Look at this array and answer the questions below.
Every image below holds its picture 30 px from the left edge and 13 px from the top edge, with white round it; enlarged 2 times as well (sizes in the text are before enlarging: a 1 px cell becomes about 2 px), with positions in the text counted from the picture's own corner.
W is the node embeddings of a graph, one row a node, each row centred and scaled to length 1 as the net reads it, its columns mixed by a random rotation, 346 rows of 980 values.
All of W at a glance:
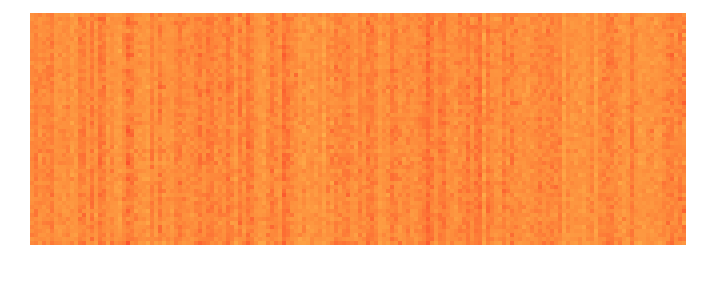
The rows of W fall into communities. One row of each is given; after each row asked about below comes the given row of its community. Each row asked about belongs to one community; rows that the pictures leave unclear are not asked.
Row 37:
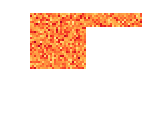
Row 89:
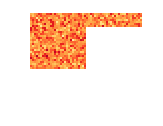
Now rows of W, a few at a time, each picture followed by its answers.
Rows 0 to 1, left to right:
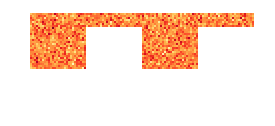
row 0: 89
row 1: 89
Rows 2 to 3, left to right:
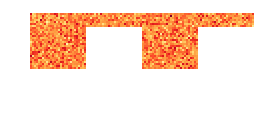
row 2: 89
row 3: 37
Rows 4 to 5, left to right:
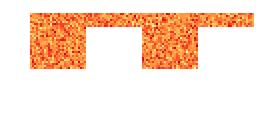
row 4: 37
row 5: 89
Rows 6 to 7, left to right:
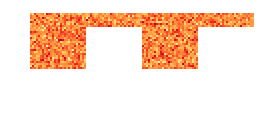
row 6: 37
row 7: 37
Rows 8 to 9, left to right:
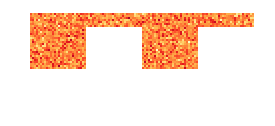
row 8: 89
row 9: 37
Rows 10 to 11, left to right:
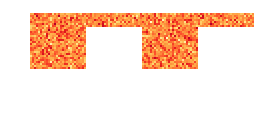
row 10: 37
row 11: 37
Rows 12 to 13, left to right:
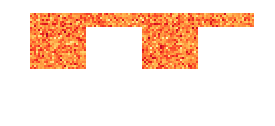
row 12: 37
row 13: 37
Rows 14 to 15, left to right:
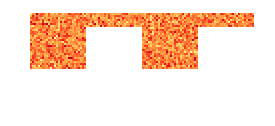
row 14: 37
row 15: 89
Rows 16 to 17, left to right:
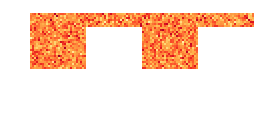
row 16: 89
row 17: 37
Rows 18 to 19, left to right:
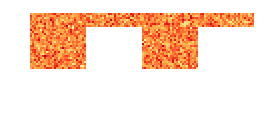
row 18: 89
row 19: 37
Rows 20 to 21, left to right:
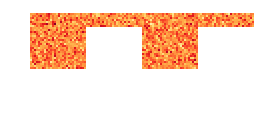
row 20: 37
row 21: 89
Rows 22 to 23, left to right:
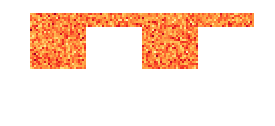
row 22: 89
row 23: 89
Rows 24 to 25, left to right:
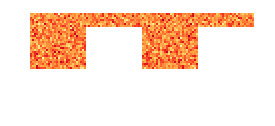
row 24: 89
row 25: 89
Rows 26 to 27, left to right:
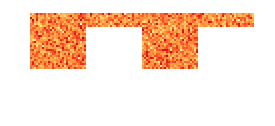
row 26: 89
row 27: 89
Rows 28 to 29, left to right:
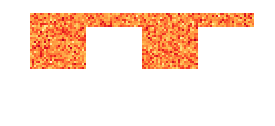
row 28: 37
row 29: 89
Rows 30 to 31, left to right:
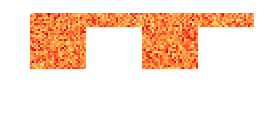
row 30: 37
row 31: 89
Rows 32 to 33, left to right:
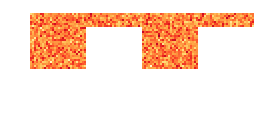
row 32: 37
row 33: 37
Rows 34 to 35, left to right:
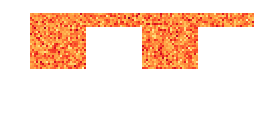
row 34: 89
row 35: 37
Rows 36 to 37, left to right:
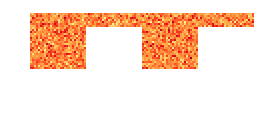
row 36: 37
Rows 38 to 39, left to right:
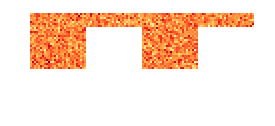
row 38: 37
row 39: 89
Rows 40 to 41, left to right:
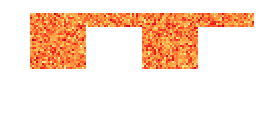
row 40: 89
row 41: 37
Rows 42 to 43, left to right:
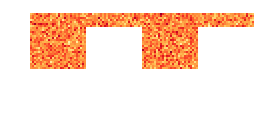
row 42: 37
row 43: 37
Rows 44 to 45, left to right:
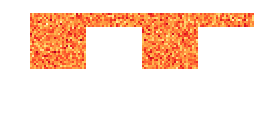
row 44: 89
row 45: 89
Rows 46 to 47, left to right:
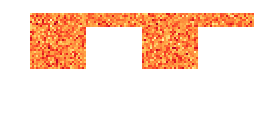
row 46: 37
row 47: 89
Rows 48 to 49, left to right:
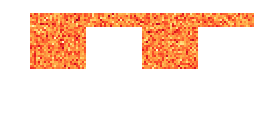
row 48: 37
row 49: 37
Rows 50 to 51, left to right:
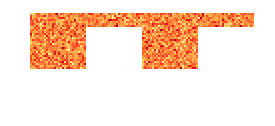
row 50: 89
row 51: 37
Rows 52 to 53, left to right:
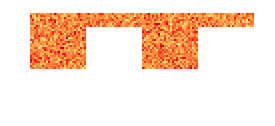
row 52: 89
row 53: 37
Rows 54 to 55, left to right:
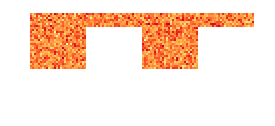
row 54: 89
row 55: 37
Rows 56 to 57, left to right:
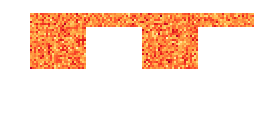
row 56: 37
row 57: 37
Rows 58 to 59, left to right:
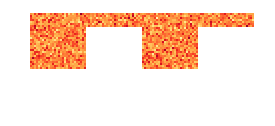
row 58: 89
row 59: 89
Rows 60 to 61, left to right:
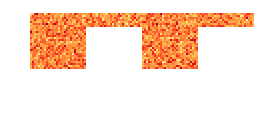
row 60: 37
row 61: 37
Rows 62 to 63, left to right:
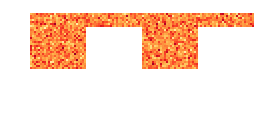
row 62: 37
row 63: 89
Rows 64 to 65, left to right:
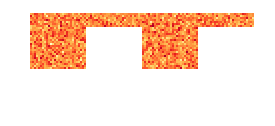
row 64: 37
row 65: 37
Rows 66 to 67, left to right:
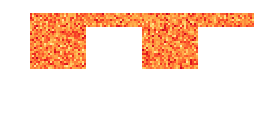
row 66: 89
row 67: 89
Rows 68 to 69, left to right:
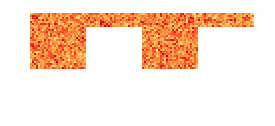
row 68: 37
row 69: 37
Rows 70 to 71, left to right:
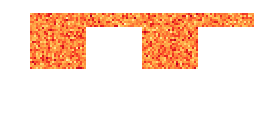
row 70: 37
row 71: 37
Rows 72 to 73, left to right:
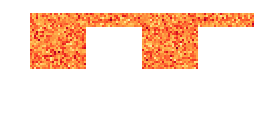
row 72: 89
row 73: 89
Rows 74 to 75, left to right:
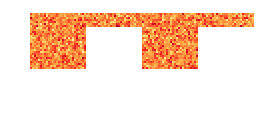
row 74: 89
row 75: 37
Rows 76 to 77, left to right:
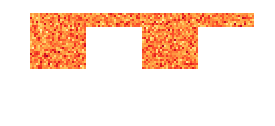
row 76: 89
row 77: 37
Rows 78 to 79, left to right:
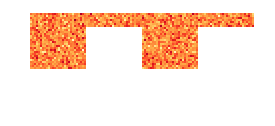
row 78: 89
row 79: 89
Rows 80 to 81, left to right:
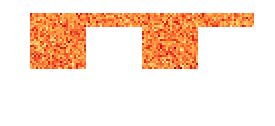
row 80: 89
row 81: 37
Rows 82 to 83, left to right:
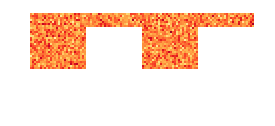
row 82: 37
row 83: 89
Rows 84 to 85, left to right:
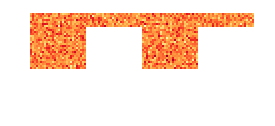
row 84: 37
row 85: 37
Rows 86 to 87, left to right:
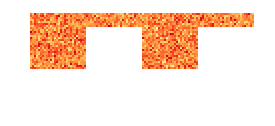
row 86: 37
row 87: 37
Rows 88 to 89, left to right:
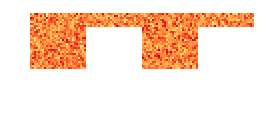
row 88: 89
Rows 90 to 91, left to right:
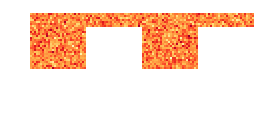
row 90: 37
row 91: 89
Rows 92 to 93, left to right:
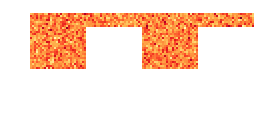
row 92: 37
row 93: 89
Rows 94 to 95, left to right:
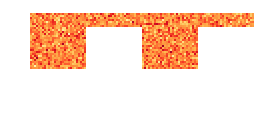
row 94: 89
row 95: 37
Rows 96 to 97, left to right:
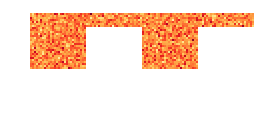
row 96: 89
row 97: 37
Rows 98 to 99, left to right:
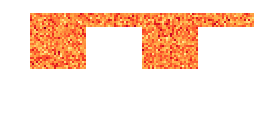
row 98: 89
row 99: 37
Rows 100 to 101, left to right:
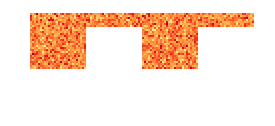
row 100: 89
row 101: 37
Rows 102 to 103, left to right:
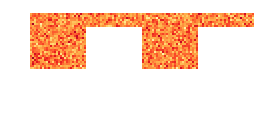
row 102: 89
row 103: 89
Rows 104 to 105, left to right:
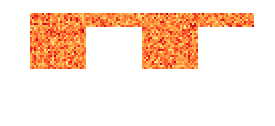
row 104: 37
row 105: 89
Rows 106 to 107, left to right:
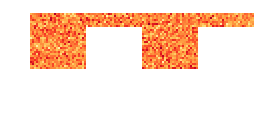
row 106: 89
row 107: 37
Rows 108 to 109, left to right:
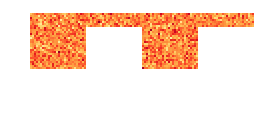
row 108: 89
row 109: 37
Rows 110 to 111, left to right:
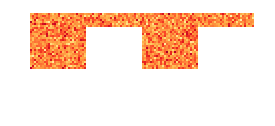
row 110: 37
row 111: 89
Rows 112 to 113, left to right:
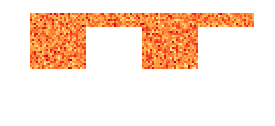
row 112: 89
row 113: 89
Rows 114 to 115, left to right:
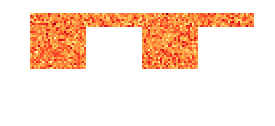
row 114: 37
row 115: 89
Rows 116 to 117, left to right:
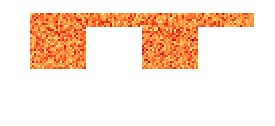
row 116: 37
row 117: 37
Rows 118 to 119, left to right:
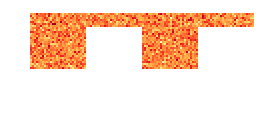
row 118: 37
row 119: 37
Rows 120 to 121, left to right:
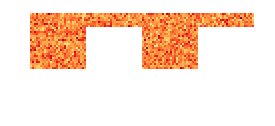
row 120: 37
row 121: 89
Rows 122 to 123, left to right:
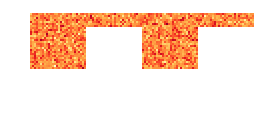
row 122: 37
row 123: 37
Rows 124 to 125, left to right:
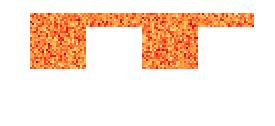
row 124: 37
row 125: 89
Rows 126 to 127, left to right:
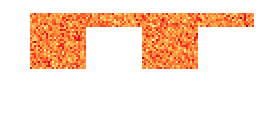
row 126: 37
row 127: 89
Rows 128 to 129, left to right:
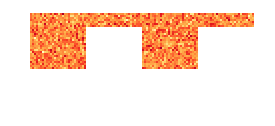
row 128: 89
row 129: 37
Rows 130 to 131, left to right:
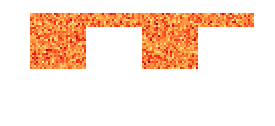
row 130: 89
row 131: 89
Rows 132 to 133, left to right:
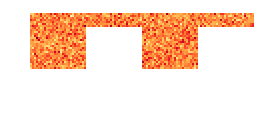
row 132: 89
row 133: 89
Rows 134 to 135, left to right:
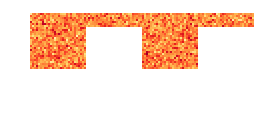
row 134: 37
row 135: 89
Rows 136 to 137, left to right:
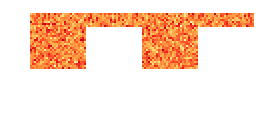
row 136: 37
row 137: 89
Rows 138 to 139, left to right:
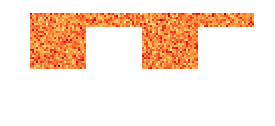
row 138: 89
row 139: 89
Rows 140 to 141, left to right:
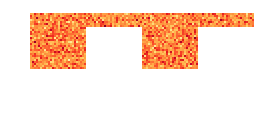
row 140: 37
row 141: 89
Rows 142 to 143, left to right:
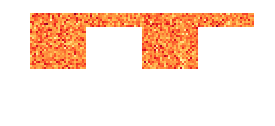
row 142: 37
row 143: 37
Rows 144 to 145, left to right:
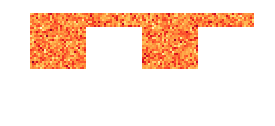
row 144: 37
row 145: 89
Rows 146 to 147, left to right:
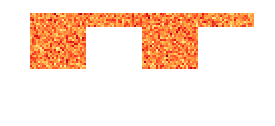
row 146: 89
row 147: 37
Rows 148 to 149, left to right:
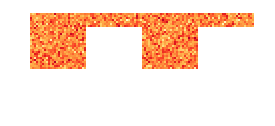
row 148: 89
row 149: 89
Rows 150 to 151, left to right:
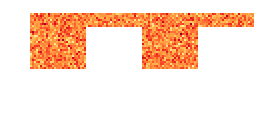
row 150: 37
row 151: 89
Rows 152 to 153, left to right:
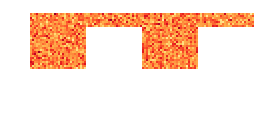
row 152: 89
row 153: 37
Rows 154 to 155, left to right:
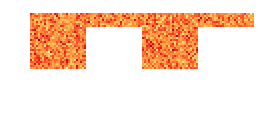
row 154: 89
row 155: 37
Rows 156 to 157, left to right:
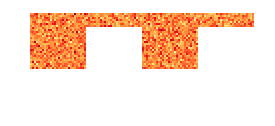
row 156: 37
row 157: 37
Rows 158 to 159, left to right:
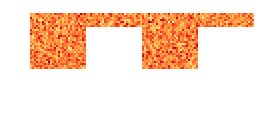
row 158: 89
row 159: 89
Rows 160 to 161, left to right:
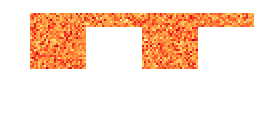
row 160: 89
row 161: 37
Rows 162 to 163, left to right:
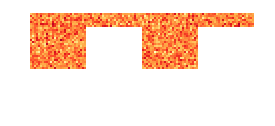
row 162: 37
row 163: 89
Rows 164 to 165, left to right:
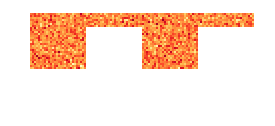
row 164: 89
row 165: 89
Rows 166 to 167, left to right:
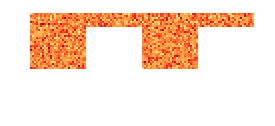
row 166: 37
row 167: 89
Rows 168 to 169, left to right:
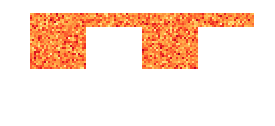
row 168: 89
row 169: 37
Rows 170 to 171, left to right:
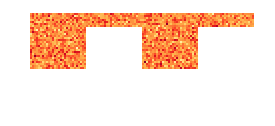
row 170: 37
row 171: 37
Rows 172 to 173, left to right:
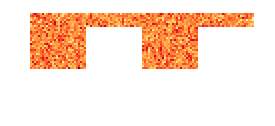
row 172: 37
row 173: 37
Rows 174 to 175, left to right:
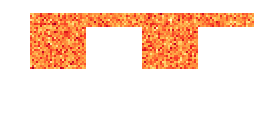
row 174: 37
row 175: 37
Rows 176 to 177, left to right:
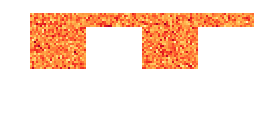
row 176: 37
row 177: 37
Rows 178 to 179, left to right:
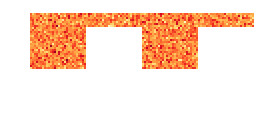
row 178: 89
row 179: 37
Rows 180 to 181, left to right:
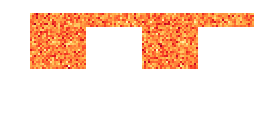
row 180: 37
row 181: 37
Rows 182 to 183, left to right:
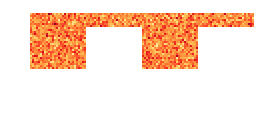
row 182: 37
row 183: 89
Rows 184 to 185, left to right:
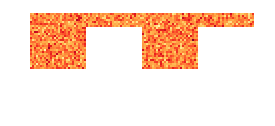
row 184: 37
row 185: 37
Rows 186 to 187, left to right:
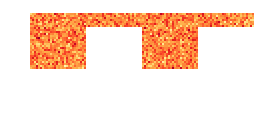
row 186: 89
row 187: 37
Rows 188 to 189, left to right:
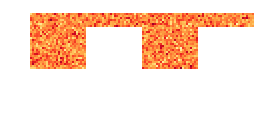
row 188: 89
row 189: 37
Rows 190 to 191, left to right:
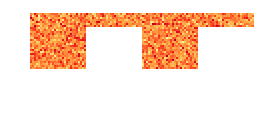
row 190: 89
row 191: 37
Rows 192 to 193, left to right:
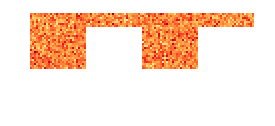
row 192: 89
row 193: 37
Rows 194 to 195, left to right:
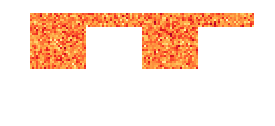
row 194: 89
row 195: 37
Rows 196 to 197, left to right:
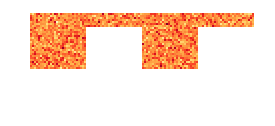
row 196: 89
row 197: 37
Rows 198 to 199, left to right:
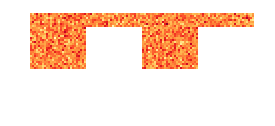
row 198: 37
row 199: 37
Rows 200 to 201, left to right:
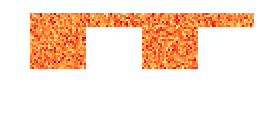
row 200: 89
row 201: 37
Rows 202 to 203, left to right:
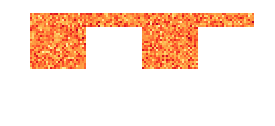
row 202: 89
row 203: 37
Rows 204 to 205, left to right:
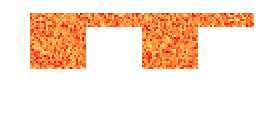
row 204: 89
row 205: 89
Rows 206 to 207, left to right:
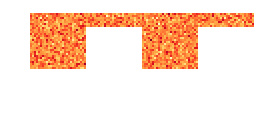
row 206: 89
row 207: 89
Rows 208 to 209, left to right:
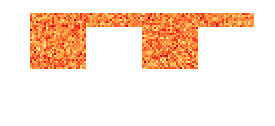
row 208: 89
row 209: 37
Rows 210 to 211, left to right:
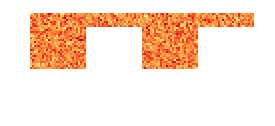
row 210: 37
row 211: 89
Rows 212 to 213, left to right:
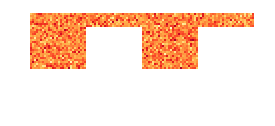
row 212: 37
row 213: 37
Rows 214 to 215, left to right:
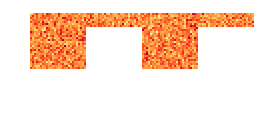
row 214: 37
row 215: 89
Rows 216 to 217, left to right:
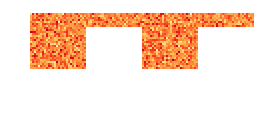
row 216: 37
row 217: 37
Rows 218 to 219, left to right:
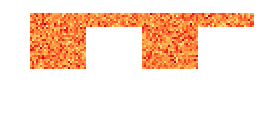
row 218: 37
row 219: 89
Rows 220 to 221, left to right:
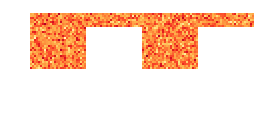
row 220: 37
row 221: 37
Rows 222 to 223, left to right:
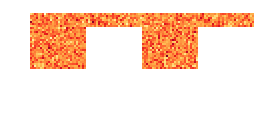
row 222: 37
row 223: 37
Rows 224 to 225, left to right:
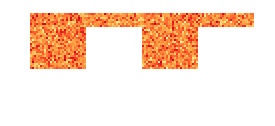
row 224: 37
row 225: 37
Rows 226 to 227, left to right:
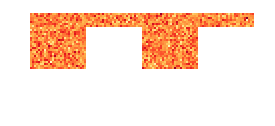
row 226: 37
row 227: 37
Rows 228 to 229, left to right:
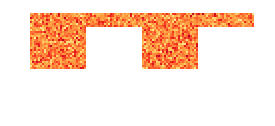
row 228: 37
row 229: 89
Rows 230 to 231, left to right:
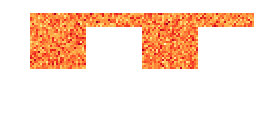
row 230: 89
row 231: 37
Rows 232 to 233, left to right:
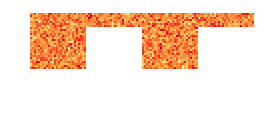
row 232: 37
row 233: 37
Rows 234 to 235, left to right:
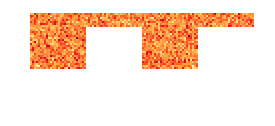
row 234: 37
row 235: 89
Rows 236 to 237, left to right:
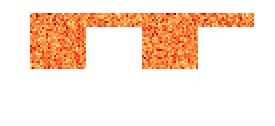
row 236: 37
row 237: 89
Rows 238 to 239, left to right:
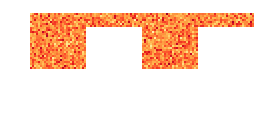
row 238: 37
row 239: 89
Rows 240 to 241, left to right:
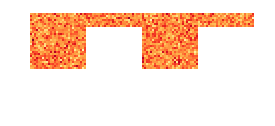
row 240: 89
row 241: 89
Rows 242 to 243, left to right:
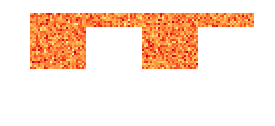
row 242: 37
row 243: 37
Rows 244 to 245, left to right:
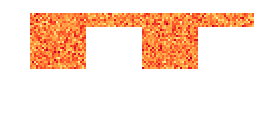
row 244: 89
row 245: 37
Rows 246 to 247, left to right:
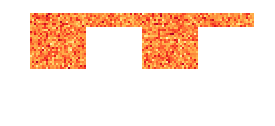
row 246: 37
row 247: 37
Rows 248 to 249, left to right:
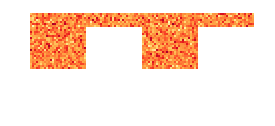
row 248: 37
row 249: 89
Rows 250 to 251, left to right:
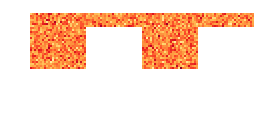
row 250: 37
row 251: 37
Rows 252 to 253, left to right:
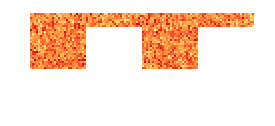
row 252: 89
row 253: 37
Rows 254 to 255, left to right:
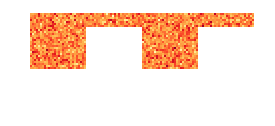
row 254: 89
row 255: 89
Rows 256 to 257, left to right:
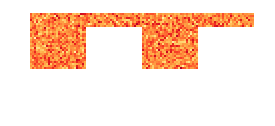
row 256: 89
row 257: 37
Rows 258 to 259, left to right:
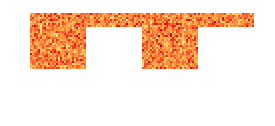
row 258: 89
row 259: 37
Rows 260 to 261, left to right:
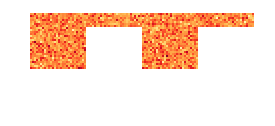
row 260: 37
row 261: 37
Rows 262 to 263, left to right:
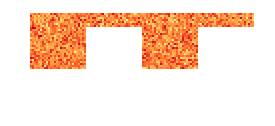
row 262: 89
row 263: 89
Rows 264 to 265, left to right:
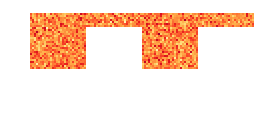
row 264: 89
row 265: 37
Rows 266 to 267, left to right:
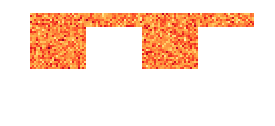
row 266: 37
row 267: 89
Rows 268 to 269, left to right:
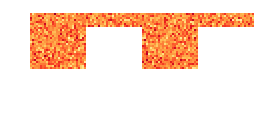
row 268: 89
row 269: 89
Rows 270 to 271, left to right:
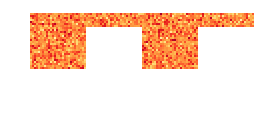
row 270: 37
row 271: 37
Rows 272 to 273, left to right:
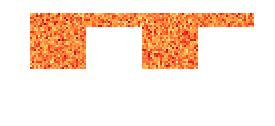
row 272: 37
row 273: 89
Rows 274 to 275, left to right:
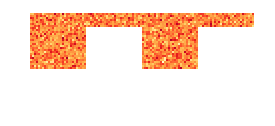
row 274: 89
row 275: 37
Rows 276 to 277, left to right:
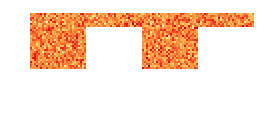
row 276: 89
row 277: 37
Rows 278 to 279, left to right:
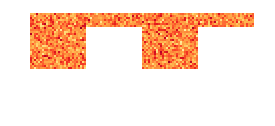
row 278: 89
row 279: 37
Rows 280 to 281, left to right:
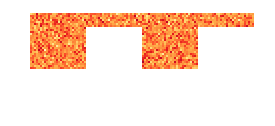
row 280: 37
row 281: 89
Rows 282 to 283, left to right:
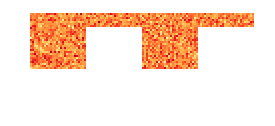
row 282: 89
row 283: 37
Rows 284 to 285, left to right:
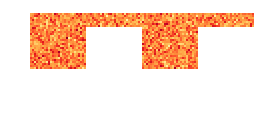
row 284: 89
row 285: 37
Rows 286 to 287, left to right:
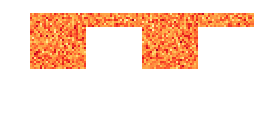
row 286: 89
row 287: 89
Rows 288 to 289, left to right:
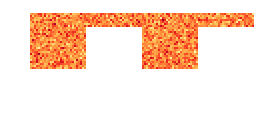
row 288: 89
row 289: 89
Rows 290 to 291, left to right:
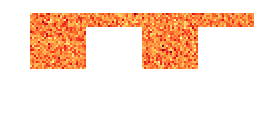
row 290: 37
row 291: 89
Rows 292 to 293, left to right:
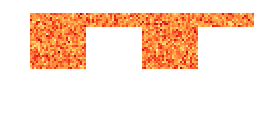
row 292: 89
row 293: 37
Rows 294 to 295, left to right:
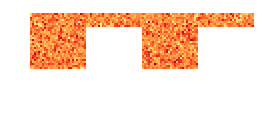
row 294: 89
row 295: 89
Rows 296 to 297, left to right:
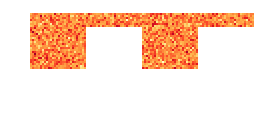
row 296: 89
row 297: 37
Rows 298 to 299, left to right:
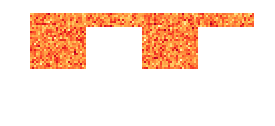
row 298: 37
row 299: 37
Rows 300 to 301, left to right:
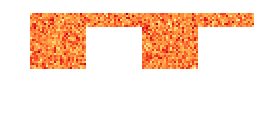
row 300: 89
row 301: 89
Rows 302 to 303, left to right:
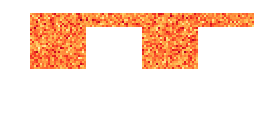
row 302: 89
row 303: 37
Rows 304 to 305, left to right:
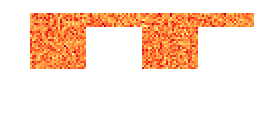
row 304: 37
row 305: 37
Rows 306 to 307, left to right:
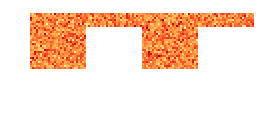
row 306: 89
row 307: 89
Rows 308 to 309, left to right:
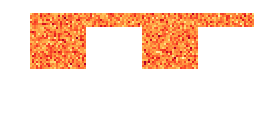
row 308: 37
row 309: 89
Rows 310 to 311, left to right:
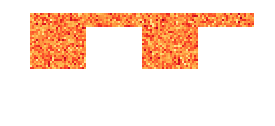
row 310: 37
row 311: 89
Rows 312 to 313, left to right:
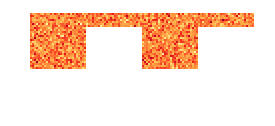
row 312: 89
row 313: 89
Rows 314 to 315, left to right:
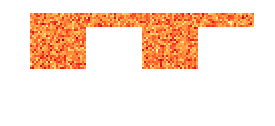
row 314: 37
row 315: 37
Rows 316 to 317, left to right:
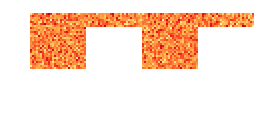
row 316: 37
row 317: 37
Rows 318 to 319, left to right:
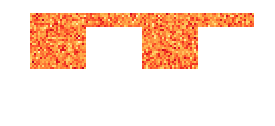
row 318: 37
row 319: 89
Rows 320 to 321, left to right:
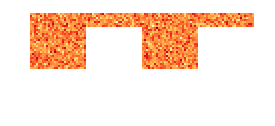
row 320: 89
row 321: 89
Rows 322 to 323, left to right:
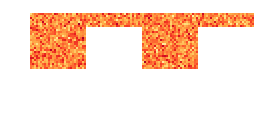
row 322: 89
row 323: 37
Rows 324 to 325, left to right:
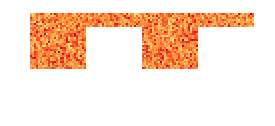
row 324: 89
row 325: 89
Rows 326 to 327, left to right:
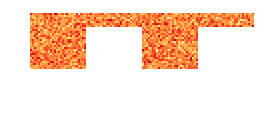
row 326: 89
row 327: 37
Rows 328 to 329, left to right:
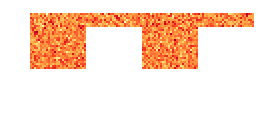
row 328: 89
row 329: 37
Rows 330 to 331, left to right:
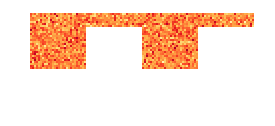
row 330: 89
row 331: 37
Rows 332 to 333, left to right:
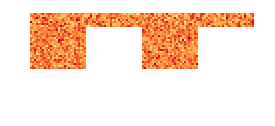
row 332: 37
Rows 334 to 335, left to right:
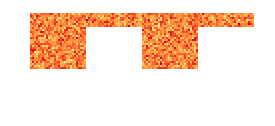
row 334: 37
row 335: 89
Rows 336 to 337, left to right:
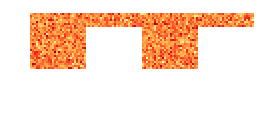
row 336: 89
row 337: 37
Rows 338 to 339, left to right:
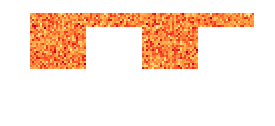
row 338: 89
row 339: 37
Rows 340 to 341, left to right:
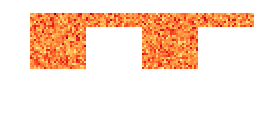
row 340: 89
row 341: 37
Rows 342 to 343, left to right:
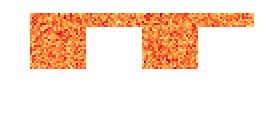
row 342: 37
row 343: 37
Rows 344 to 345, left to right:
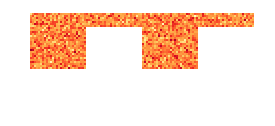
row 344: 37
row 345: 37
